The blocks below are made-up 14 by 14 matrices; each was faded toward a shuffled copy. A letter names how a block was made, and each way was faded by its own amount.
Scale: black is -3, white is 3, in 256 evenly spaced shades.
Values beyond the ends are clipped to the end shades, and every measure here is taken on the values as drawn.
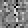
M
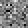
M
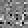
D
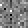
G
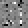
G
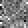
M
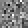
M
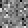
M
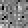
G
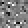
D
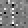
G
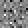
G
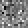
M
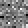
M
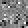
D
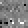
D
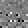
D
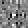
D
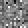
M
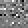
D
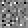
D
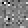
G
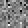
M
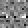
D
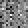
G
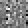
M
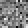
M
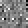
D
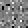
G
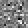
G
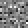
D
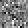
M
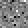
D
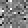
M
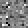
D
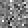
M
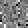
M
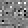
D
